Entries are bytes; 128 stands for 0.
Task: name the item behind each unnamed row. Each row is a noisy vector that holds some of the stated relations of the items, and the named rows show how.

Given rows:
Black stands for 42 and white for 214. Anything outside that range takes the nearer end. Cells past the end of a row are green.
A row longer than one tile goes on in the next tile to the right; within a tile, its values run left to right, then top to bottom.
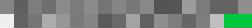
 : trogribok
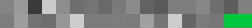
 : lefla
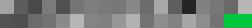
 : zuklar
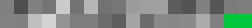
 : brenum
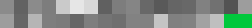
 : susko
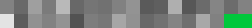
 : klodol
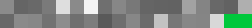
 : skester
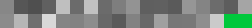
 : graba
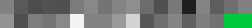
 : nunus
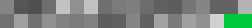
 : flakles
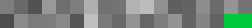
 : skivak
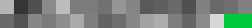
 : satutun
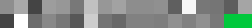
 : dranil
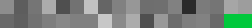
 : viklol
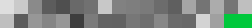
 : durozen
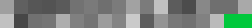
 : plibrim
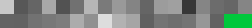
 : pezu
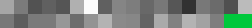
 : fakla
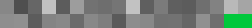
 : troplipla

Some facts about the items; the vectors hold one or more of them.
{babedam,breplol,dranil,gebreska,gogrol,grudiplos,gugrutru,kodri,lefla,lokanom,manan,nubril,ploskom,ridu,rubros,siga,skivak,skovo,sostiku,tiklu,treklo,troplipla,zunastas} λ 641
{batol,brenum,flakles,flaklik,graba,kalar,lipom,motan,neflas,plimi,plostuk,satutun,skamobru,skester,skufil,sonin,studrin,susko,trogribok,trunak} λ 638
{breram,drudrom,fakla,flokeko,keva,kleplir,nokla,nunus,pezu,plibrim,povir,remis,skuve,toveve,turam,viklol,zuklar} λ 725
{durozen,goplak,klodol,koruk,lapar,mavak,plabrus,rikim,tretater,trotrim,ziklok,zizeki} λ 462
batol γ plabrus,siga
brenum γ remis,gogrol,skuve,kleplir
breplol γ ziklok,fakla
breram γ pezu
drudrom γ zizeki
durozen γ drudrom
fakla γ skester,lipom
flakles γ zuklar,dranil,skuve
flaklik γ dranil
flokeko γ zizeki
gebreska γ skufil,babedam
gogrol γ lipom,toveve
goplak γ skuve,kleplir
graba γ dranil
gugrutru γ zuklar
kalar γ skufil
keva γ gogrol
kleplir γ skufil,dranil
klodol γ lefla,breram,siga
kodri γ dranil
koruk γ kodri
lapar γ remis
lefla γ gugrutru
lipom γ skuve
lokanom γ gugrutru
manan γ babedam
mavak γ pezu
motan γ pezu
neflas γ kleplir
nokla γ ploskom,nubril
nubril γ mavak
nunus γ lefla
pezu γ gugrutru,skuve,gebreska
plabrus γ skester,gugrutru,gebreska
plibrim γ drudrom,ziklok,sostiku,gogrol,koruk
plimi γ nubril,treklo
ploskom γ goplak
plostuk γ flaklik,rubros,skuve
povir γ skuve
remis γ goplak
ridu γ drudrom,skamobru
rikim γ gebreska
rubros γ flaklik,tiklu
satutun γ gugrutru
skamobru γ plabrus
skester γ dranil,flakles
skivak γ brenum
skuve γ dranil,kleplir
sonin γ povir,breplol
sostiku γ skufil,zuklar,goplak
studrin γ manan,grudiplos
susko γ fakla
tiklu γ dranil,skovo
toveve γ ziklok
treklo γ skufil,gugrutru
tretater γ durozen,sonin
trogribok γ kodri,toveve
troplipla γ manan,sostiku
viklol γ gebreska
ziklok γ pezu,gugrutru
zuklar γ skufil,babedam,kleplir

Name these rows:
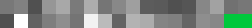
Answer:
rubros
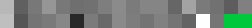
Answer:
ziklok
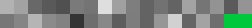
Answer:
zizeki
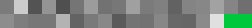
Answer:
ridu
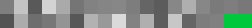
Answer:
siga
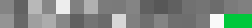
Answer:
batol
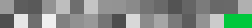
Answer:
flaklik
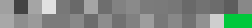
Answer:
motan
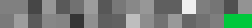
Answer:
kodri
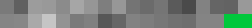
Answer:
trunak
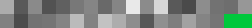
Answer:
keva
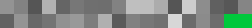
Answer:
gogrol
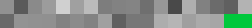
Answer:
lipom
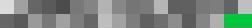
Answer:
drudrom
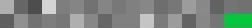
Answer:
gugrutru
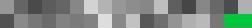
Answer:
skuve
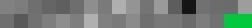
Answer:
turam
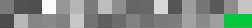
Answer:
skufil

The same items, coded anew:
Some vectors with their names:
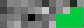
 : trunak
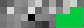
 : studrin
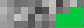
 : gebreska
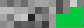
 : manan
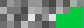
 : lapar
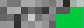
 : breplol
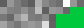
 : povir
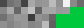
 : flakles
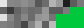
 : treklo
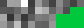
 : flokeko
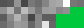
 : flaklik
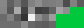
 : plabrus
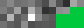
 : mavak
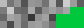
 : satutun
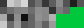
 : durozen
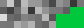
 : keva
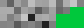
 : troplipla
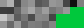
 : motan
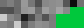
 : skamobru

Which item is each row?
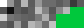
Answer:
nunus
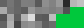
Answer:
ploskom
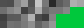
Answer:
turam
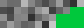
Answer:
zunastas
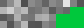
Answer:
koruk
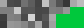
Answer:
siga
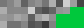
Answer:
rikim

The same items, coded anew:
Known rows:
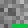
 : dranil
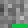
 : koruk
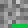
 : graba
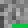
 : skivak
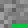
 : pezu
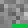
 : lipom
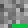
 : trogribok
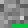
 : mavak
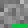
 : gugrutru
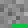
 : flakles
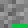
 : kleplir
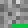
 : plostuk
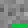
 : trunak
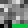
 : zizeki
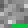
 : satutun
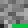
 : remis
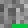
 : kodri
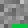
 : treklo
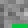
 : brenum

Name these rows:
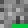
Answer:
klodol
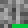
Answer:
ridu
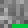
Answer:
skamobru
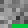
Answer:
batol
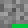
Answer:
plibrim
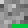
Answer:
plimi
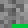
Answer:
toveve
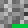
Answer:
viklol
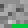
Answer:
kalar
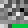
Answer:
studrin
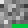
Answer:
nokla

